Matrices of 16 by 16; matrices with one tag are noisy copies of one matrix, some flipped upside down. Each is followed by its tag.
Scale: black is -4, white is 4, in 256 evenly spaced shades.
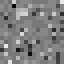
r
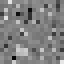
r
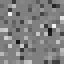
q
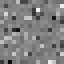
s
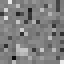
r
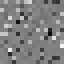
q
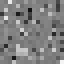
r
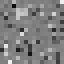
r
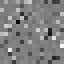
q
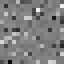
s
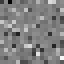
s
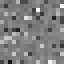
s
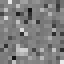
r
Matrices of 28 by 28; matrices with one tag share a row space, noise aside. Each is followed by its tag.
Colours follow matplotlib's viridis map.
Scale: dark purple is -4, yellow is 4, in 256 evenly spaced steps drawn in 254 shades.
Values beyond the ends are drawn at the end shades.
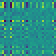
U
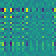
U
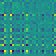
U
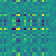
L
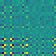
U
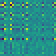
U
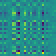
L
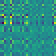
U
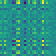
L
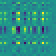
L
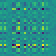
L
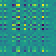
L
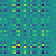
L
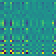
U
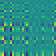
U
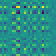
L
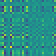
U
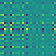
U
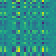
L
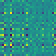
U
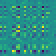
L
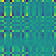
U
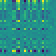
L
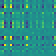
U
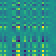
L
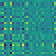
U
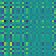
U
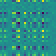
L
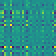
U
